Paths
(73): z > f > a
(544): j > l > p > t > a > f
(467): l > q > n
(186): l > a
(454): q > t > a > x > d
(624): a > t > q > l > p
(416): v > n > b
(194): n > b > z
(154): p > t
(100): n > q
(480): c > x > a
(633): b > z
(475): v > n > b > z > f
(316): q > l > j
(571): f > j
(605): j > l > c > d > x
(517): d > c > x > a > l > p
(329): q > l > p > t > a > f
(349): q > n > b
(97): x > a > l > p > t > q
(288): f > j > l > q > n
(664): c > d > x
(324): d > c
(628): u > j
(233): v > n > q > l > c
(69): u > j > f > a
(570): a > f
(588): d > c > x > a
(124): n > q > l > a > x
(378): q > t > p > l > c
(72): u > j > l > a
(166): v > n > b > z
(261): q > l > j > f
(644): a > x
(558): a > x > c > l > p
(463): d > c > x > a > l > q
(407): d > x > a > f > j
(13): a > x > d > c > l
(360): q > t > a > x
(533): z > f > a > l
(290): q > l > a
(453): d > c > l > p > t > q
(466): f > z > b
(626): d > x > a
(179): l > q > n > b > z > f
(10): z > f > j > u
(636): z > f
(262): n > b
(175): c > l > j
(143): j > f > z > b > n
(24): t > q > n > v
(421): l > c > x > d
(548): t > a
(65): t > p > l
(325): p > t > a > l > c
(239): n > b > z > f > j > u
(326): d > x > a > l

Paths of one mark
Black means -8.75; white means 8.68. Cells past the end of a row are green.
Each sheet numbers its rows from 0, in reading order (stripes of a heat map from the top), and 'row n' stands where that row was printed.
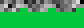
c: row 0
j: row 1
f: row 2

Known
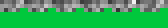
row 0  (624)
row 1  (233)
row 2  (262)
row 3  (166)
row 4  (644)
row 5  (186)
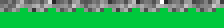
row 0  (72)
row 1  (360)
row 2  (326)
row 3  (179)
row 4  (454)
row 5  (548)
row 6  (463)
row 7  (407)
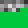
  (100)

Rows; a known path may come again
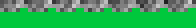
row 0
(407)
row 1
(73)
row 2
(325)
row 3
(624)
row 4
(239)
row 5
(571)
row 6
(69)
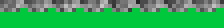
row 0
(533)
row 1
(179)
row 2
(416)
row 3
(65)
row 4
(636)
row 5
(143)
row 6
(10)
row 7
(288)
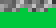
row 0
(186)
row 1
(480)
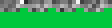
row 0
(570)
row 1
(124)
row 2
(644)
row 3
(175)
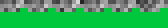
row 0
(626)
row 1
(13)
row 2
(154)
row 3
(326)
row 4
(378)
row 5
(628)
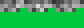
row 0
(588)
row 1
(100)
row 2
(166)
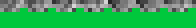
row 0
(72)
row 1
(475)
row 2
(324)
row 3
(360)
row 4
(466)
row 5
(633)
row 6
(233)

